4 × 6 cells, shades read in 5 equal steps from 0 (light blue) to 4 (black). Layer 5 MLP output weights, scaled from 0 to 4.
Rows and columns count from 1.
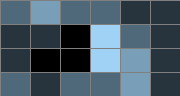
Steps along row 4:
up down same down up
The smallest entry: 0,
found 2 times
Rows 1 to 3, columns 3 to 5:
2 2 3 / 4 0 2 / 4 0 1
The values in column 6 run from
3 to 3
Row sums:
13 15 15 13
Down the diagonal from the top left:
2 3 4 2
